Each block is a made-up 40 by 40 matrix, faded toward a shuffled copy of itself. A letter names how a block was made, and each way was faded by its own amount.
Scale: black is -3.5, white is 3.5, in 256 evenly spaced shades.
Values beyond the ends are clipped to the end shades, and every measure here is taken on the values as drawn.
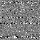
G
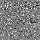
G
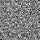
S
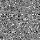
G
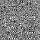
S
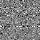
G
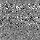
G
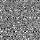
G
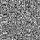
S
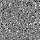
S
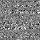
G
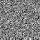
S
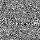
G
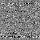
G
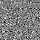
G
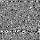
G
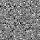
S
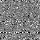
G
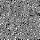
S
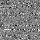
G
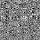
S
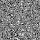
S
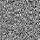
S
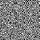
S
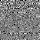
G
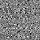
S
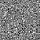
S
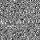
S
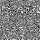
G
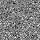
G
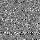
G
